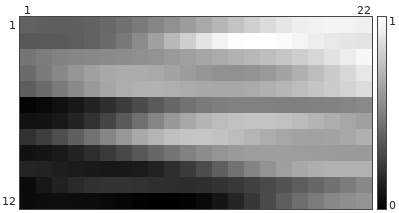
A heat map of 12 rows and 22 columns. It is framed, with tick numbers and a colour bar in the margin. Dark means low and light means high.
The ninth with the highest average is the top right. There is an overall slope up to the top right. The grain runs across in streaks. On average the colour sits 50% of the way up the scale. Values change most from cell to cell in the middle left. The halves do not mirror each other.
